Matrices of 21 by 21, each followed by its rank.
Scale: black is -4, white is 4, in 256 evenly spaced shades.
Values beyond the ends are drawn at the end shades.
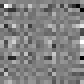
three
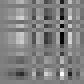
one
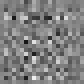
three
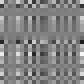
one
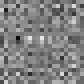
three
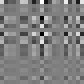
one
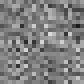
three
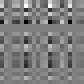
one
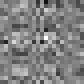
three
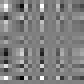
one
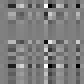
one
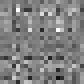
three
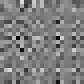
three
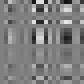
one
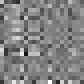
three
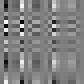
one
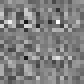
three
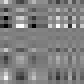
one
